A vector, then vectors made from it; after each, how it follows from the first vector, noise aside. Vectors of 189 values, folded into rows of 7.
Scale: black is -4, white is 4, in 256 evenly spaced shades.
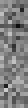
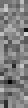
wrapped around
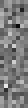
sign-scrambled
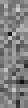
wrapped around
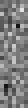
sign-scrambled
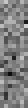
wrapped around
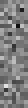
sign-scrambled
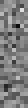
sign-scrambled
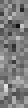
sign-scrambled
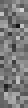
sign-scrambled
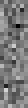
sign-scrambled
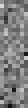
wrapped around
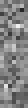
sign-scrambled
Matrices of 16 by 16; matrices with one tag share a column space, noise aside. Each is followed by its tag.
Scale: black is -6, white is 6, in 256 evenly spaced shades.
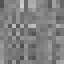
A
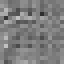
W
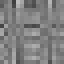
A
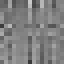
A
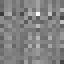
W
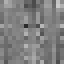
A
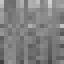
A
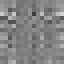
W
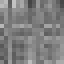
A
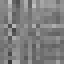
A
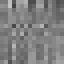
A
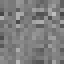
W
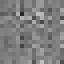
W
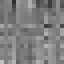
A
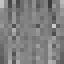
A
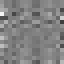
W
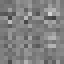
W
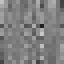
A
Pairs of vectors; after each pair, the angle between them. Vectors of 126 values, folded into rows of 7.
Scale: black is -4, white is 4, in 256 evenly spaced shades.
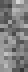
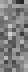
partly opposed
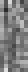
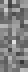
partly opposed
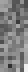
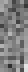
nearly parallel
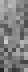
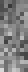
nearly opposite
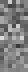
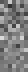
nearly parallel
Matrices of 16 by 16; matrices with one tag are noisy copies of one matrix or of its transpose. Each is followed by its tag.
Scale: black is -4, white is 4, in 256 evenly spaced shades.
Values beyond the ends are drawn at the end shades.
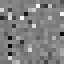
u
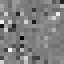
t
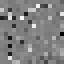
u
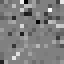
t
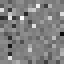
u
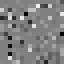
u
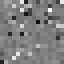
t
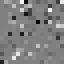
t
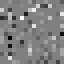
u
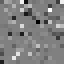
t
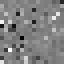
t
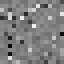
u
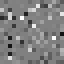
u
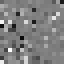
t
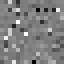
u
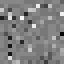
u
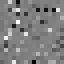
u
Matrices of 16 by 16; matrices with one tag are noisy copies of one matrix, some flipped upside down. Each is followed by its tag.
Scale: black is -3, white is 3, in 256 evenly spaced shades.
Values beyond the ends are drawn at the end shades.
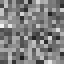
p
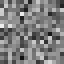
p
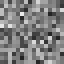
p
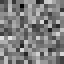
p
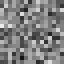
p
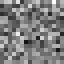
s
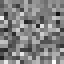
s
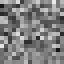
s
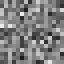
p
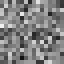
p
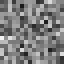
p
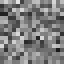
s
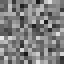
p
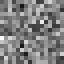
p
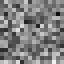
s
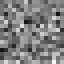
s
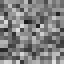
s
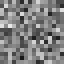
p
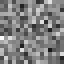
p
